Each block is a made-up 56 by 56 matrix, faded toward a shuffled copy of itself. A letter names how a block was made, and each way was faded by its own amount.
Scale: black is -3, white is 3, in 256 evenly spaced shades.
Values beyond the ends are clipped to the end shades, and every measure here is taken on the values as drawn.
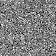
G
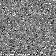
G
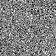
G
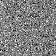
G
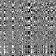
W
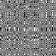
W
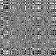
W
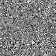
G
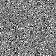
G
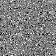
G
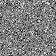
G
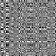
W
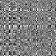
W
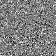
G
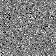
G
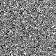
G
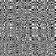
W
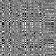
W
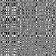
W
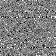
G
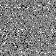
G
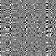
W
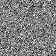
G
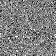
G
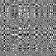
W
